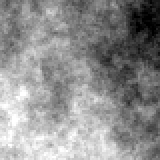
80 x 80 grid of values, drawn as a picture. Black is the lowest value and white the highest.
The histogram is bell-shaped. Values rise toward the bottom left. There are no regular stripes. The bottom left is the ninth with the highest average. The halves do not mirror each other. The top right is the ninth with the lowest average. No lone cell stands out from its neighbours.
